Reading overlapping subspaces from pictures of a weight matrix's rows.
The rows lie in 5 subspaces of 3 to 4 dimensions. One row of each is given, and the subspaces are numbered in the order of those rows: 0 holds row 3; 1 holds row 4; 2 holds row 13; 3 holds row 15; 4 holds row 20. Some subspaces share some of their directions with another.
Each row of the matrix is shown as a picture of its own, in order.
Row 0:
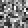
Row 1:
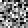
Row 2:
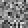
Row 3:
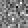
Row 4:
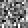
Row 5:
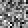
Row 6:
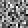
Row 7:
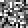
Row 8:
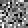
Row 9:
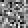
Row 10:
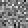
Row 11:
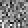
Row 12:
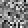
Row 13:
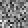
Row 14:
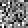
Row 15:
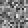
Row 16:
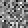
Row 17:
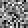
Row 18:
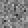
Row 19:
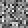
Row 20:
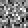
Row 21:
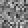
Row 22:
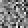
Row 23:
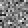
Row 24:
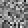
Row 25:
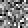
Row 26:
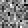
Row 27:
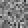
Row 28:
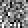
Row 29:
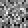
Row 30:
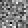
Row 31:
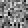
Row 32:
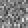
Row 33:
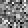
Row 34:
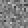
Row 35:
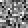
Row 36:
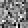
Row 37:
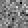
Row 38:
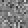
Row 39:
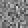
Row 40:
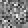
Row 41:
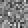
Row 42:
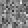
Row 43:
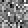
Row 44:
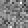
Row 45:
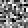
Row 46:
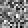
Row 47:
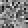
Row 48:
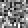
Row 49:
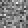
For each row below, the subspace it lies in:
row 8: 2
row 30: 2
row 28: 2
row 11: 2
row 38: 3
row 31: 1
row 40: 1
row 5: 1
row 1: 1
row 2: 1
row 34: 1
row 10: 3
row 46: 3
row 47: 3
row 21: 3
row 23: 2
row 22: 1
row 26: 3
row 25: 2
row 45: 1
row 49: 2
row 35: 2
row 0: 1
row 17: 3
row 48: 4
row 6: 0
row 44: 0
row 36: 1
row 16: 0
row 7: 4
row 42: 0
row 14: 2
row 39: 0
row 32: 4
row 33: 0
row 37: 0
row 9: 4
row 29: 4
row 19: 0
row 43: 3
